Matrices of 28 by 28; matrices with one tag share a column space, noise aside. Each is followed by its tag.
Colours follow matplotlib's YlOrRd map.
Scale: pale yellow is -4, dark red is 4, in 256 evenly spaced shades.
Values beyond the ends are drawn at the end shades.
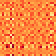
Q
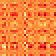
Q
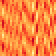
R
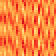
R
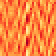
R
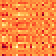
Q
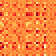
Q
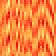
R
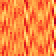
R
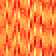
R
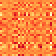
Q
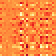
Q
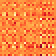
Q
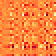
Q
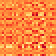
Q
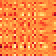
Q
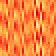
R
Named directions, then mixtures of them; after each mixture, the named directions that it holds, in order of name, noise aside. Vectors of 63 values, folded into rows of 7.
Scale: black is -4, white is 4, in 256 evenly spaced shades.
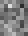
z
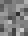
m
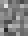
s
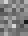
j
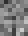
j, m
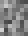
m, s, z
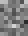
j, m, s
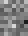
j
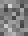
z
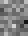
j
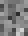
m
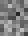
m, z
